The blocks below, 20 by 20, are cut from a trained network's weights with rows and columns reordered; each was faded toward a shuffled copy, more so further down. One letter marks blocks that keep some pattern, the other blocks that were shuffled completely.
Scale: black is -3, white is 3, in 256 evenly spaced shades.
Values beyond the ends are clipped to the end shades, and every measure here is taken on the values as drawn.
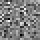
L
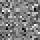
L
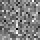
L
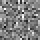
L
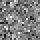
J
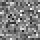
J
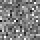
J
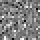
J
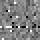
L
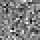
J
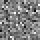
J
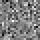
J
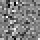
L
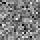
J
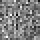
L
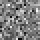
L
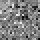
L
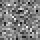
J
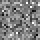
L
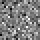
J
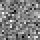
J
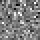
J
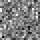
L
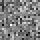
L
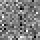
L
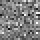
L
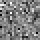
L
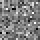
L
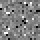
J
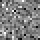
J
